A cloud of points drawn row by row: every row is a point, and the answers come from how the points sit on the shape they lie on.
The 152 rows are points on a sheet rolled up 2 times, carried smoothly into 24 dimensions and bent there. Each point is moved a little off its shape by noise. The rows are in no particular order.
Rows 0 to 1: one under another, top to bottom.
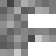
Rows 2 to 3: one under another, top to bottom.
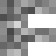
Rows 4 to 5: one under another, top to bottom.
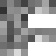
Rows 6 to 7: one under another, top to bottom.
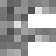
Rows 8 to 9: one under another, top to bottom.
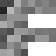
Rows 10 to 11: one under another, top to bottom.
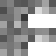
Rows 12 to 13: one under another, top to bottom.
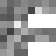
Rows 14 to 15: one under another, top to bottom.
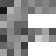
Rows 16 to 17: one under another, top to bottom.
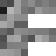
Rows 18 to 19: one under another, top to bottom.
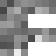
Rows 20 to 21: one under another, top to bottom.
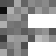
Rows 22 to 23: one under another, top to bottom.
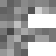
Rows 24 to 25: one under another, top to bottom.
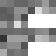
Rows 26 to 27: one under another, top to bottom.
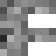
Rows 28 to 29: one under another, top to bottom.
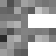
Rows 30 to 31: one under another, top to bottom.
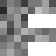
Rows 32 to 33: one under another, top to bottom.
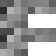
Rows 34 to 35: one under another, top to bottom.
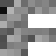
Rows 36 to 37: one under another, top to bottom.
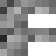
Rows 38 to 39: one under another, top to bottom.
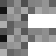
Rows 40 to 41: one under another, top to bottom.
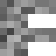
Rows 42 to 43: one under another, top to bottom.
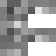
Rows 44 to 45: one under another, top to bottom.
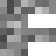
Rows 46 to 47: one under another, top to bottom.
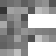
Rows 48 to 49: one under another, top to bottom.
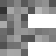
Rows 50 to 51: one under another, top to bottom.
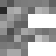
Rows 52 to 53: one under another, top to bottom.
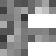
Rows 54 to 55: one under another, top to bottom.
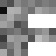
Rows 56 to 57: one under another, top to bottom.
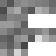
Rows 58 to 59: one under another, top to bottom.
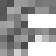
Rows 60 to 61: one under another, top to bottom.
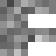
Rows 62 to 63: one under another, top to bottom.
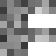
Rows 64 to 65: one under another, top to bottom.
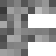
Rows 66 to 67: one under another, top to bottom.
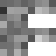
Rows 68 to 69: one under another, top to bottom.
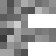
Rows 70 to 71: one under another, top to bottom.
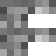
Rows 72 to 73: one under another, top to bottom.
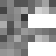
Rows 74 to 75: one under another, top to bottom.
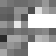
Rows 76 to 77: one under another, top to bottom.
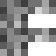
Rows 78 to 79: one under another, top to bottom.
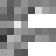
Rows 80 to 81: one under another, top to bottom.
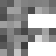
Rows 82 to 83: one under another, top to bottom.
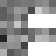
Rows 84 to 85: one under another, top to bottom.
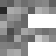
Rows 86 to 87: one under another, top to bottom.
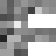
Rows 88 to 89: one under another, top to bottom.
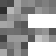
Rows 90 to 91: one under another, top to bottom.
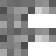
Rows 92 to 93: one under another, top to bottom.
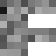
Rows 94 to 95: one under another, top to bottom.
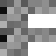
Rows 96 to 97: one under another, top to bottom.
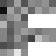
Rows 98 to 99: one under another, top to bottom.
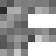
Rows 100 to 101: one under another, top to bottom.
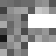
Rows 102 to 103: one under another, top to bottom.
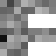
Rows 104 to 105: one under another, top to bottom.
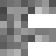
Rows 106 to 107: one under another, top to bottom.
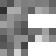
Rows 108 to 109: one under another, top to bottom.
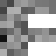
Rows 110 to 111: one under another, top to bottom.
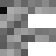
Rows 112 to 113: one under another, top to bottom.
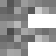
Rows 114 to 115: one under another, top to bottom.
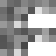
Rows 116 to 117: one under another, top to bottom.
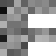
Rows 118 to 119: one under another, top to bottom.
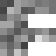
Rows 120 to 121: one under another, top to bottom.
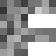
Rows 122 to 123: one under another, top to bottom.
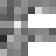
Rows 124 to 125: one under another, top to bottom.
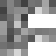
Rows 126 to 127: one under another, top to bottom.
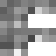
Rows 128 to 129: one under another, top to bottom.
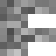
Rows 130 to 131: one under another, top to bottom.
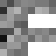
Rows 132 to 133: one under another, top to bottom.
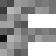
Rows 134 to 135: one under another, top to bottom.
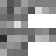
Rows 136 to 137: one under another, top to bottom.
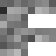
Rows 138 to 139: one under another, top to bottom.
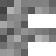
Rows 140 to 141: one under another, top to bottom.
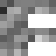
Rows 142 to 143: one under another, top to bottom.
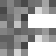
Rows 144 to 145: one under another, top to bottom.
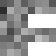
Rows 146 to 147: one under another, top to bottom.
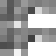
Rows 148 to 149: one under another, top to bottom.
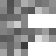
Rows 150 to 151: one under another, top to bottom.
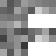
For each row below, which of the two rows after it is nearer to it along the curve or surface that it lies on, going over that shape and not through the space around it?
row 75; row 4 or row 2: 4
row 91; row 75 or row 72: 75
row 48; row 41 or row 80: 80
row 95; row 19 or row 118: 118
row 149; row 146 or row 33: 146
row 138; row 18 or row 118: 18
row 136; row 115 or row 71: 71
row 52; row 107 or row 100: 107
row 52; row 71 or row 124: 124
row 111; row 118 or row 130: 118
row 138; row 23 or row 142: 23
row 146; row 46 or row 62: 62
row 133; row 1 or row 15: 15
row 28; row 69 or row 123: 69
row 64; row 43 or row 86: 43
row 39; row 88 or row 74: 88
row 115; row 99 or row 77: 77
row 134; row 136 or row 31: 31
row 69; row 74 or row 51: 51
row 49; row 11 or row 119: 11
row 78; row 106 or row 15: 15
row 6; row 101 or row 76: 76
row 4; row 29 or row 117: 117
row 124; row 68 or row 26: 68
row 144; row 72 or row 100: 100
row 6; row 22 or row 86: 86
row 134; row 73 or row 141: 141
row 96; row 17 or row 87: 87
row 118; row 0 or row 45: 0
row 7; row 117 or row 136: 136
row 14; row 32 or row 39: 39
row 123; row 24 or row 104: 104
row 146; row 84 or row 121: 121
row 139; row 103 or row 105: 105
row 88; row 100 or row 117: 117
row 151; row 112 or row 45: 112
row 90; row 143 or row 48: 48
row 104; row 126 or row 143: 126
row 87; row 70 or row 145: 145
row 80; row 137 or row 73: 73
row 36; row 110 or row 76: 110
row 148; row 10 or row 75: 10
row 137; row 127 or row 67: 67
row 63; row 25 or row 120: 120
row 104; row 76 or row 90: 90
